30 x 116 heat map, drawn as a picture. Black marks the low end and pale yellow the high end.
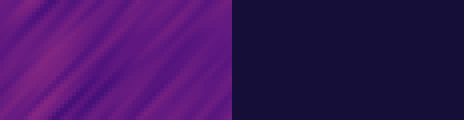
The table splits into one row of 2 panels. Panel 1,1: low, slanting up to the right, faint in contrast. Panel 1,2: very low, flat.
